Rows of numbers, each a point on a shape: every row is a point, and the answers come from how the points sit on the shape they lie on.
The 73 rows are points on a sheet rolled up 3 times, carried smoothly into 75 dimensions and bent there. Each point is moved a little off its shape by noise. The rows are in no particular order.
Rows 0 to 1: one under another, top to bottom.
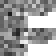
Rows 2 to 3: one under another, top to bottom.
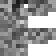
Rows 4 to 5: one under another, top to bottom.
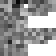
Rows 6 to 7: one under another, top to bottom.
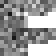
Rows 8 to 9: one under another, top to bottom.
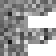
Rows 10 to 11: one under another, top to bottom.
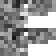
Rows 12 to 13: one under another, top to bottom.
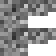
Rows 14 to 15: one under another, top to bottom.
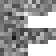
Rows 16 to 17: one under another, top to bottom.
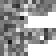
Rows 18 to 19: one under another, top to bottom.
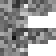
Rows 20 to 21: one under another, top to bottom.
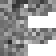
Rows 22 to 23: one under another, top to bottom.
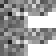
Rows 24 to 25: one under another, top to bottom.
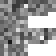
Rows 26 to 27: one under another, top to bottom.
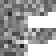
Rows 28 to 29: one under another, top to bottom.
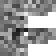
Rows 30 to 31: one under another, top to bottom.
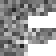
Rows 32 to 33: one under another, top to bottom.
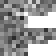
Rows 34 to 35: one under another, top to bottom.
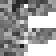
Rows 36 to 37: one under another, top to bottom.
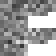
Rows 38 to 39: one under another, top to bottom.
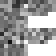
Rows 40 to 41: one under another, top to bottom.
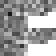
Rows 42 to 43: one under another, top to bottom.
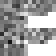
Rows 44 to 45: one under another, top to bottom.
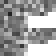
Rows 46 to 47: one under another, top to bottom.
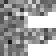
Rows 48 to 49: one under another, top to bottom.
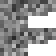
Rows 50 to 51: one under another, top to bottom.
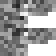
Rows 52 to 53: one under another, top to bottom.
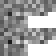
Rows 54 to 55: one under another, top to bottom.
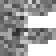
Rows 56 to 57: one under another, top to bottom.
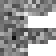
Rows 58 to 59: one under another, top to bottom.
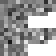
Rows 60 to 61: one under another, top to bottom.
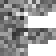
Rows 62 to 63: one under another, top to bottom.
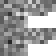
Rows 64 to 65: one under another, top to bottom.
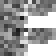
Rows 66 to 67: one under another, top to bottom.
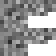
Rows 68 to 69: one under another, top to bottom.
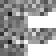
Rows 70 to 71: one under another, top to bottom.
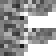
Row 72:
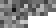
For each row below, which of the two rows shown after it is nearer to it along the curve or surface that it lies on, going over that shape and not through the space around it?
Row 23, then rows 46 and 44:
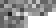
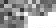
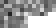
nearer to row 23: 44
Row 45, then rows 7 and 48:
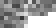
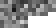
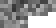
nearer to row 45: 48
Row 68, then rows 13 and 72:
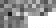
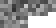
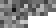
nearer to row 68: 72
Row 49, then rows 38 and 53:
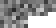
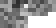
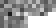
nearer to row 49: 53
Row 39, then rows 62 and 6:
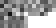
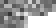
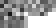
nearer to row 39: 6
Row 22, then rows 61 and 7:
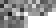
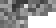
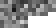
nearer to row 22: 7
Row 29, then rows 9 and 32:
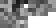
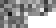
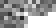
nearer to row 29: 32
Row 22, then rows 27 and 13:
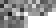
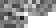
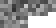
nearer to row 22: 27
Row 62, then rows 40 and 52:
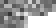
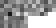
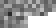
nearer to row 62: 40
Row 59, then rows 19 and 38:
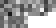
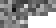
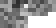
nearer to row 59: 19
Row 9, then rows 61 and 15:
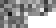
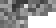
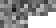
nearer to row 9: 15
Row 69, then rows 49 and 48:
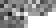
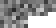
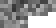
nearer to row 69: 49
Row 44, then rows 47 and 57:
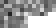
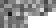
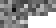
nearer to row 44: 47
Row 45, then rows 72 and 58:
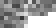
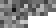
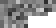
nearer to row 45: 58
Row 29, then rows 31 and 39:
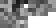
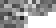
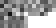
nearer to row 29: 31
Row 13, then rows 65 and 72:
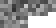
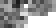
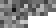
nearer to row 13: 72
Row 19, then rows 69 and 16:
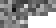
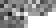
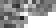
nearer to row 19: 16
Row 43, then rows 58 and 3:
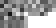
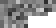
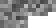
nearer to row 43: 58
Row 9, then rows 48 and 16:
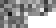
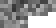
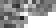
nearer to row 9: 16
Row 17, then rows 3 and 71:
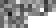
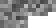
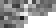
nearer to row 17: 71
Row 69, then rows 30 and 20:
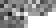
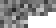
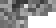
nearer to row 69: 30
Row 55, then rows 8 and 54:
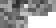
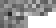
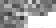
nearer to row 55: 54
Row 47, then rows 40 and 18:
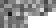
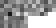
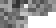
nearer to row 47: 40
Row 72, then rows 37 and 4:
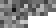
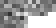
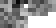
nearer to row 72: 4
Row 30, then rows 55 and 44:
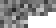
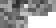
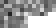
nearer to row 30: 44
